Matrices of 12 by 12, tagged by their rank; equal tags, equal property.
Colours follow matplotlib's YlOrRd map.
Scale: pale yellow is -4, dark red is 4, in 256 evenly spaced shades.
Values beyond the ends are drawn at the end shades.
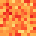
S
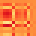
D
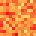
S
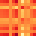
D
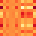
D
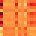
D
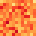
S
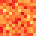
S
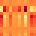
D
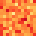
S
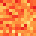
S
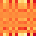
D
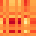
D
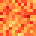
S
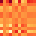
D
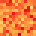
S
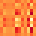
D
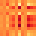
D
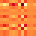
D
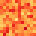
S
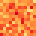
S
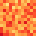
S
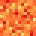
S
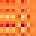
D
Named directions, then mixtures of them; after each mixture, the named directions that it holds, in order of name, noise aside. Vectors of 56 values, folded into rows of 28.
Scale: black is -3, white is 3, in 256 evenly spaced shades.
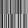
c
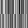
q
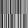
c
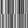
q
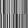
c, q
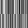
q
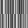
c, q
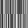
c, q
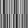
c, q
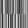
c, q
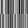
q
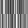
c, q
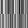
q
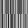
c, q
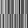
c, q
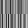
c, q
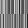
c, q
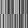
c, q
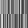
c, q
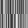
c, q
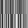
c, q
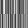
c, q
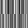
q
